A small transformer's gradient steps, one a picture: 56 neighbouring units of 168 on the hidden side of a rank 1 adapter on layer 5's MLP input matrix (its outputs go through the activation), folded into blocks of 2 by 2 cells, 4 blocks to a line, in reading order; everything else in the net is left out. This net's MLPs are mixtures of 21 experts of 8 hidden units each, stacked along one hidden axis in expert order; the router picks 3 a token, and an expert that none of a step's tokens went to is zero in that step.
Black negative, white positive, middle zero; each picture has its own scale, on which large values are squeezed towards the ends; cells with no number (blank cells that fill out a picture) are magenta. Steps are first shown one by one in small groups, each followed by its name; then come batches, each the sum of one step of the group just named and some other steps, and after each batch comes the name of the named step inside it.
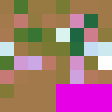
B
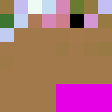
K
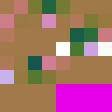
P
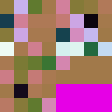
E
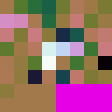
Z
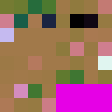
K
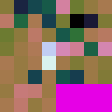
Z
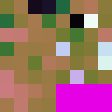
P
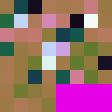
Z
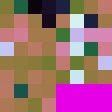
E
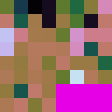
E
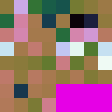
E
